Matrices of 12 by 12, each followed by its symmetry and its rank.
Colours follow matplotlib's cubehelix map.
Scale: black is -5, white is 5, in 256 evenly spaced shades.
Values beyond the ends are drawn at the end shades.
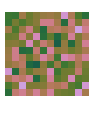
symmetric, full rank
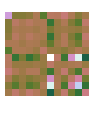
symmetric, rank two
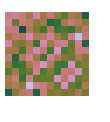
symmetric, full rank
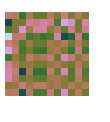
neither, rank two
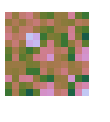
symmetric, rank two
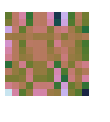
neither, rank two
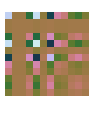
symmetric, rank one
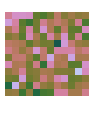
neither, full rank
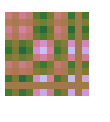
symmetric, rank one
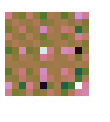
symmetric, rank two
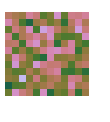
neither, full rank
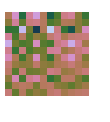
neither, rank two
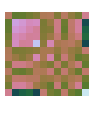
symmetric, rank two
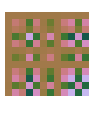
symmetric, rank one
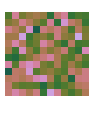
neither, full rank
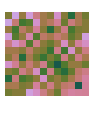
symmetric, full rank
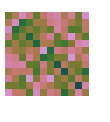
symmetric, full rank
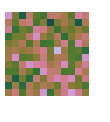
neither, full rank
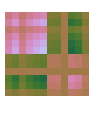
symmetric, rank one
